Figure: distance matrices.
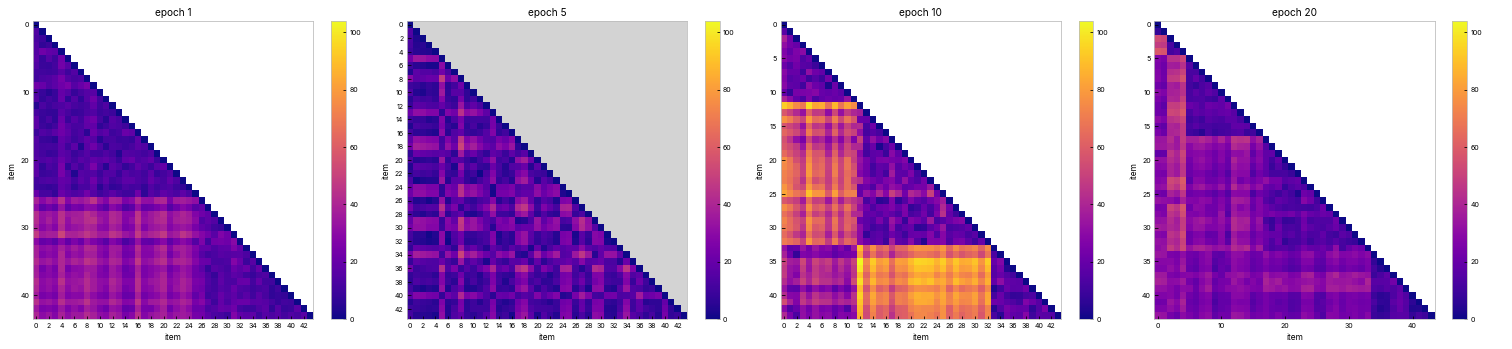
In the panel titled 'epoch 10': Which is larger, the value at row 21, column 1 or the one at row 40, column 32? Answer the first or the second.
the second
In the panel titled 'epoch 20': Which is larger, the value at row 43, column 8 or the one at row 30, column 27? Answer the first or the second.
the first
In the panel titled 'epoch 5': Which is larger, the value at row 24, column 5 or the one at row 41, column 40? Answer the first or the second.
the second
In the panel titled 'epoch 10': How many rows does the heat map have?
44
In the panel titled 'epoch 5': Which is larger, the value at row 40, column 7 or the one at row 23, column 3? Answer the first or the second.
the first
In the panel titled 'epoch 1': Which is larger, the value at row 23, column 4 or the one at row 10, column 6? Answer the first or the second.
the first
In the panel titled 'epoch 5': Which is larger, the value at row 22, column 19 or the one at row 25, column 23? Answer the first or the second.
the second
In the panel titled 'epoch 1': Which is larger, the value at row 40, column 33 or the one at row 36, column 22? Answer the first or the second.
the second
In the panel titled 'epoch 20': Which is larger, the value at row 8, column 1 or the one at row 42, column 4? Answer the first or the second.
the second
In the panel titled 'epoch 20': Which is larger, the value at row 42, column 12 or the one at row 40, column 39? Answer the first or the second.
the first
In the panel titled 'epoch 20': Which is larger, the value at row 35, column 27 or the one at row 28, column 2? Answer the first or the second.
the second
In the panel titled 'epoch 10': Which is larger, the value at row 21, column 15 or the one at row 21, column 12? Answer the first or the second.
the second
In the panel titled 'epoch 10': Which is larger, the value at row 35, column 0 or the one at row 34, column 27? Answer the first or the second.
the second
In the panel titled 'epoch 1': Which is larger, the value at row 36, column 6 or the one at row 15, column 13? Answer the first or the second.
the first
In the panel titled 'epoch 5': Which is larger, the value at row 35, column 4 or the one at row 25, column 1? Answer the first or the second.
the second
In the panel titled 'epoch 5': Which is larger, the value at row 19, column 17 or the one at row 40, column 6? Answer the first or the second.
the second
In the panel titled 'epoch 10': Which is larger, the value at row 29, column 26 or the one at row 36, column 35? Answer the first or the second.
the first
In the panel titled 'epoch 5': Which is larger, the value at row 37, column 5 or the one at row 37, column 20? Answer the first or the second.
the first
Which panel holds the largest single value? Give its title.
epoch 10
